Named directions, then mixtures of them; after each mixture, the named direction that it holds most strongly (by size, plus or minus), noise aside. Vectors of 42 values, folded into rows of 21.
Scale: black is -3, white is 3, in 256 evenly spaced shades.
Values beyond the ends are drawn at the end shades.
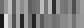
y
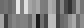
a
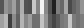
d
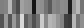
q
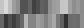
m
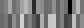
q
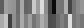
d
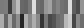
q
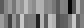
a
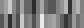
q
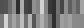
d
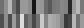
q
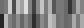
y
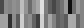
d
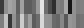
d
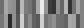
d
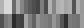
m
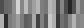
a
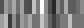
d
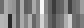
d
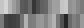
m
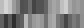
m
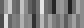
q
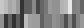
m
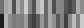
y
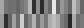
y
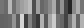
q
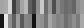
y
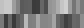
m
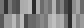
q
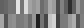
a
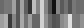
d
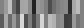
q
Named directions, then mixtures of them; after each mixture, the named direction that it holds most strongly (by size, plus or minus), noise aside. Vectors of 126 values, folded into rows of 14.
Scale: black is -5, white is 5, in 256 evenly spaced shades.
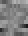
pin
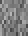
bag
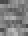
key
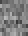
key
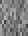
bag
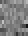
pin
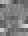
pin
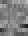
pin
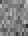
bag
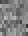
key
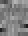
pin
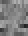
pin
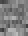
key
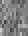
bag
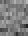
pin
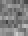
pin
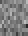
bag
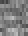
key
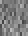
bag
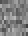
key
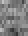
key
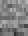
pin
